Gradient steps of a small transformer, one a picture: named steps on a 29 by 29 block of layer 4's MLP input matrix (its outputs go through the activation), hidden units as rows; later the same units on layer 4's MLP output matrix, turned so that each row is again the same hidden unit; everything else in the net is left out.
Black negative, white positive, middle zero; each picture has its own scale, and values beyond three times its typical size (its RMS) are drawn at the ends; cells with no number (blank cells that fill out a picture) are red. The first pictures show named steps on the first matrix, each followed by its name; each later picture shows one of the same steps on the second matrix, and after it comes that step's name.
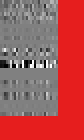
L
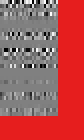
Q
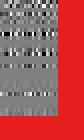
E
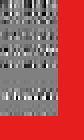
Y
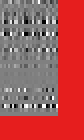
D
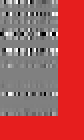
E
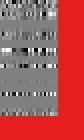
Q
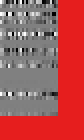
Y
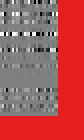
D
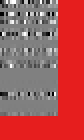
Y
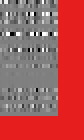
D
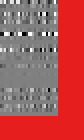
D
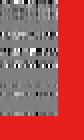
L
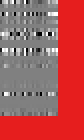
E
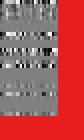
L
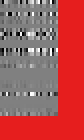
E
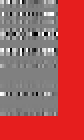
E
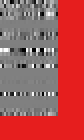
Q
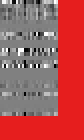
L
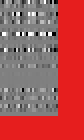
D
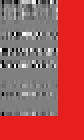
L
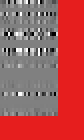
E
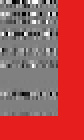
Y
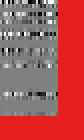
Y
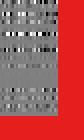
D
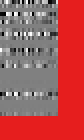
Y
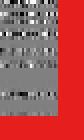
Y
